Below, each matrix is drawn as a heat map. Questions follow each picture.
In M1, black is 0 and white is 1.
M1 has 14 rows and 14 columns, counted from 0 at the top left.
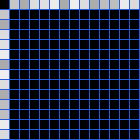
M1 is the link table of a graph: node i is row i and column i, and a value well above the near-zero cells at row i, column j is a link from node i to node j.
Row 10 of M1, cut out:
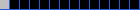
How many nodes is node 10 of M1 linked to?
1
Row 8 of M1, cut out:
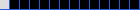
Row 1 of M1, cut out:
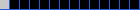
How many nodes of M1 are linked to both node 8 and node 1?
1
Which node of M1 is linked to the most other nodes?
node 0
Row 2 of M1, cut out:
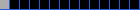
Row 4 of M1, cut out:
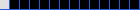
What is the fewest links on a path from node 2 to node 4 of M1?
2
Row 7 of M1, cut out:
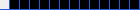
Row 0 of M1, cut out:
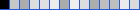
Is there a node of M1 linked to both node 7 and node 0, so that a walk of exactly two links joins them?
no
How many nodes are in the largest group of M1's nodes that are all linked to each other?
2
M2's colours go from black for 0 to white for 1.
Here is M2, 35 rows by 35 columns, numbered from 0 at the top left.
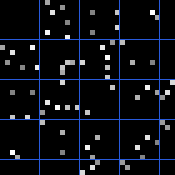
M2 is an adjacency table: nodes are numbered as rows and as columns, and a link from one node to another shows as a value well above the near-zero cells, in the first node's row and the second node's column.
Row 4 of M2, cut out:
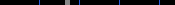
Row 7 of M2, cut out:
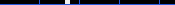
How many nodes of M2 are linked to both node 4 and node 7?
1
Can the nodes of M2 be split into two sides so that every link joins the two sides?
yes
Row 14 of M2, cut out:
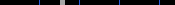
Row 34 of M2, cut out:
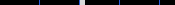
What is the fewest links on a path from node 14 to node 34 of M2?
3
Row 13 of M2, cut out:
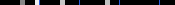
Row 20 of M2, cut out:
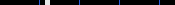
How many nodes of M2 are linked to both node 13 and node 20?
0
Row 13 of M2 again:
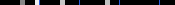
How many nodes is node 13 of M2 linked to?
4
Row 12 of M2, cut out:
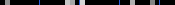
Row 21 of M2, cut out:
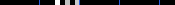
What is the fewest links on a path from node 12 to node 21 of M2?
2
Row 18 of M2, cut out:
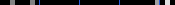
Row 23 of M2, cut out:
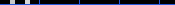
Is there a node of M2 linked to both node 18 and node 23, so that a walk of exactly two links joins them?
yes
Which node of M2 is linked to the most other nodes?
node 12
